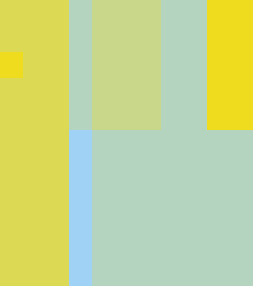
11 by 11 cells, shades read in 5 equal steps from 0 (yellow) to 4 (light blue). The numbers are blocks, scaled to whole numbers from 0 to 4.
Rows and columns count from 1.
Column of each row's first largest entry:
4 4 4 4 4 4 4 4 4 4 4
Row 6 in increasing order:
1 1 1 3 3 3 3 3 3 3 4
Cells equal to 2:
15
